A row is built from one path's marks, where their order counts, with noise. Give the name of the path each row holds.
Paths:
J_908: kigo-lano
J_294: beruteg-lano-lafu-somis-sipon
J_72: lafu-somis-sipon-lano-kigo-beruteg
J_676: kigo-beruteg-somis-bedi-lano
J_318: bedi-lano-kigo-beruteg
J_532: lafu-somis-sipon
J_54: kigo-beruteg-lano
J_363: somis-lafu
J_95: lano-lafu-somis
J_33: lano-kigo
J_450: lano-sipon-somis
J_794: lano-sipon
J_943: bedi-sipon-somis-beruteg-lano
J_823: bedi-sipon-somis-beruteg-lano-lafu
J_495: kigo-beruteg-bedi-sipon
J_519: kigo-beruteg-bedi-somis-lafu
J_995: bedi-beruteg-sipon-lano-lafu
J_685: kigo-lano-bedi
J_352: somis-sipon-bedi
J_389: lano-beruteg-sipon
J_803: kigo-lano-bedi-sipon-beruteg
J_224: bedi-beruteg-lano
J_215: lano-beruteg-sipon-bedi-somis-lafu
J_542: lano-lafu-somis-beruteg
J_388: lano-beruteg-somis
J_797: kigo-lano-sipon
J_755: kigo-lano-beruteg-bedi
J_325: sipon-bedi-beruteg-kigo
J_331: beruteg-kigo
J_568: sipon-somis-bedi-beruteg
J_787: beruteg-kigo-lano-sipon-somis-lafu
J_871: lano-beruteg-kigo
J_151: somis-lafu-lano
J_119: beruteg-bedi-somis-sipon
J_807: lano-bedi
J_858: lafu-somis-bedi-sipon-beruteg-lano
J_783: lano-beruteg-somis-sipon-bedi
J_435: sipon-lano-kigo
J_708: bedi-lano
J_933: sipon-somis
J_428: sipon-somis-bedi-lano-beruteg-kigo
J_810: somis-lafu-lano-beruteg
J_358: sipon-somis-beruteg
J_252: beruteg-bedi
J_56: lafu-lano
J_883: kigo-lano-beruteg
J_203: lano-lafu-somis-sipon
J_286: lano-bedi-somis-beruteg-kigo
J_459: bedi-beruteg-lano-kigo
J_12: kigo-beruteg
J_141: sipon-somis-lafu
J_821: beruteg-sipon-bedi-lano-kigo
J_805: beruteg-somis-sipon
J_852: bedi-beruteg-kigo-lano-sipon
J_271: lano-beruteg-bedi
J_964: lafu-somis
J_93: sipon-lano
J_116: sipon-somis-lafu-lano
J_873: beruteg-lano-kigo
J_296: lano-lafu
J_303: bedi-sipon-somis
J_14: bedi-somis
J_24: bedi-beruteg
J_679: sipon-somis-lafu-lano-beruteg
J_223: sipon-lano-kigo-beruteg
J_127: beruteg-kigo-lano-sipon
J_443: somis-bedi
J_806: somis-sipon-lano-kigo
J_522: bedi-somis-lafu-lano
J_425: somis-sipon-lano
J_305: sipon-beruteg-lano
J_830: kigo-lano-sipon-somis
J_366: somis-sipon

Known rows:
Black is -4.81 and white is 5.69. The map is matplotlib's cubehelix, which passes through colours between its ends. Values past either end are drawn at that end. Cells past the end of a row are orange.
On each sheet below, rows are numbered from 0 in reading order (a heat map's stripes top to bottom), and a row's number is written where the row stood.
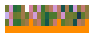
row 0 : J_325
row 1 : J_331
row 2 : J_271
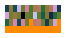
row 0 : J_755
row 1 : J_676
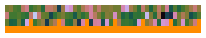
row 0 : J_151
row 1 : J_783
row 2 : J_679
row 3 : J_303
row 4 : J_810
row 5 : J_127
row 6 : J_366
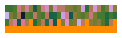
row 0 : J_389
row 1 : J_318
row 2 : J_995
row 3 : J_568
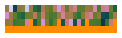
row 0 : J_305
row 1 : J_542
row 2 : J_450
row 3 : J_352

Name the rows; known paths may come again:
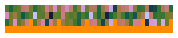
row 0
J_366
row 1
J_389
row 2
J_568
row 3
J_676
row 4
J_296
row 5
J_519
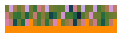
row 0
J_806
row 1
J_807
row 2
J_54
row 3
J_331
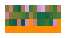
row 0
J_116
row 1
J_810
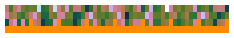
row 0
J_450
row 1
J_858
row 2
J_352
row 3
J_871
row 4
J_823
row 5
J_325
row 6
J_56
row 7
J_783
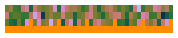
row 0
J_151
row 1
J_995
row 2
J_933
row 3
J_141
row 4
J_522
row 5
J_794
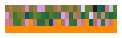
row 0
J_873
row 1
J_679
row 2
J_459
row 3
J_119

